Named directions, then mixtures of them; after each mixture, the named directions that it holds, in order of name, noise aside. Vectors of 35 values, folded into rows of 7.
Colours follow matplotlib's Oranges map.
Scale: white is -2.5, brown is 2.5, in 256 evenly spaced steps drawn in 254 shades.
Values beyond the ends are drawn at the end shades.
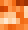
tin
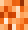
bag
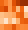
tin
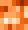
bag, tin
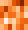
bag, tin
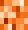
bag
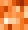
bag, tin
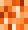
bag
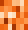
bag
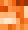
tin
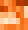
tin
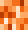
bag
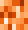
bag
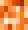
bag, tin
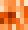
bag, tin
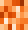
bag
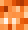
bag, tin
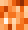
bag, tin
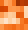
tin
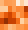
tin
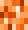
bag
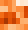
tin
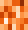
bag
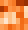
tin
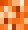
bag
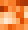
tin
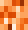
bag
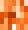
bag, tin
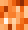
bag, tin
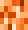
bag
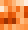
tin
